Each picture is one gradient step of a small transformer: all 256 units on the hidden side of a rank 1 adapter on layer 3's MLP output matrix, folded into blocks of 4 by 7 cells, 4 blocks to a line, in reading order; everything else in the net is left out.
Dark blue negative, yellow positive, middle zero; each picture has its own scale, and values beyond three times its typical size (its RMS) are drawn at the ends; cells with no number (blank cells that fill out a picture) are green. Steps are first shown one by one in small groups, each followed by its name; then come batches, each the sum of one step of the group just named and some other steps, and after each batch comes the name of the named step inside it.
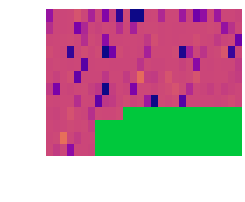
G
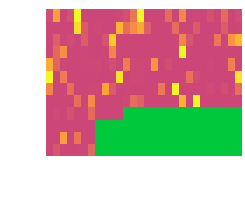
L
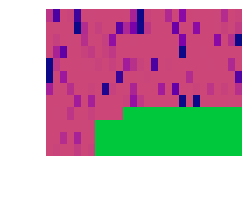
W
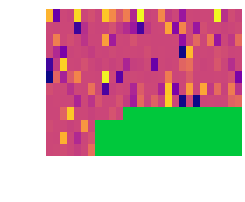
W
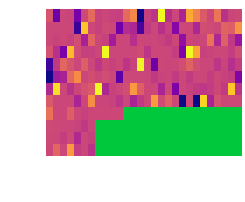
W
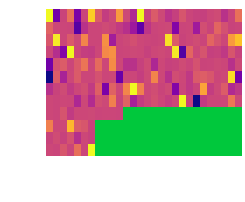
W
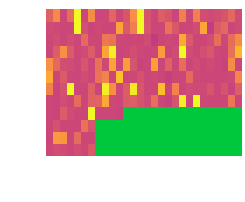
L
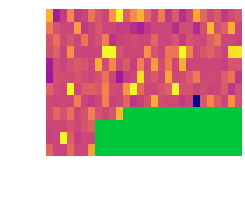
W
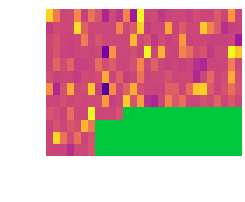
G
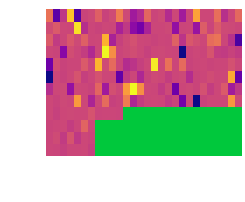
W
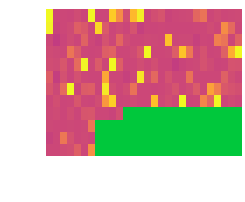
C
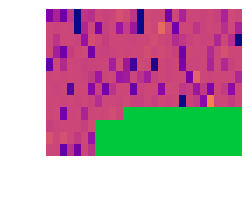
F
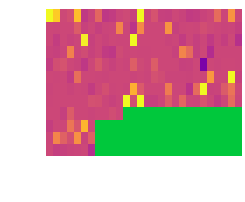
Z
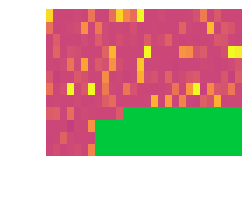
C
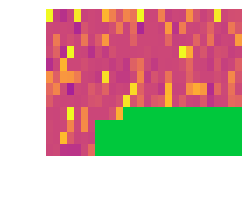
F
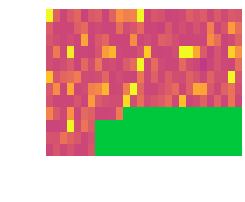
Z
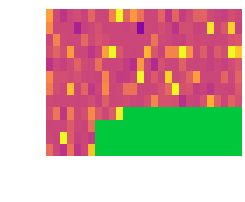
F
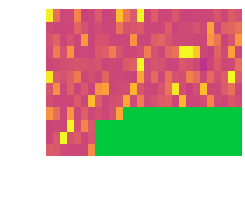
Z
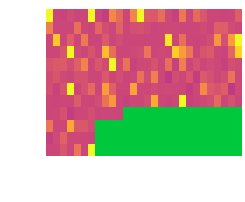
C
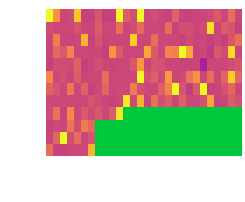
Z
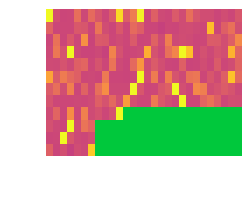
C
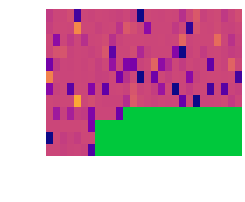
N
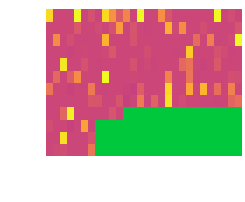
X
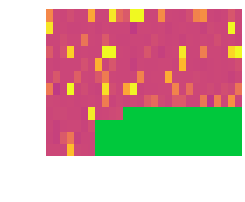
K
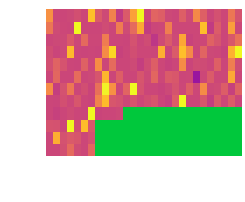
K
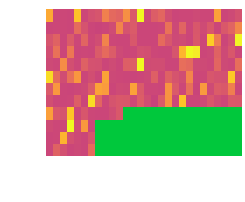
X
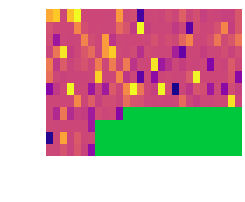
N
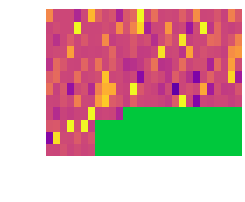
N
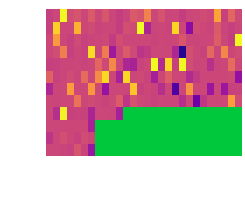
N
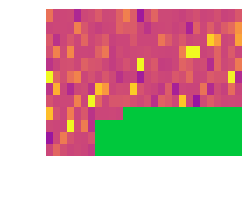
N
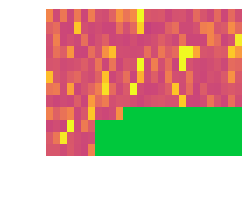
K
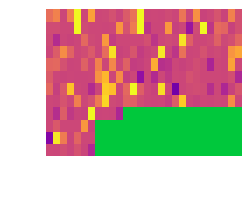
N
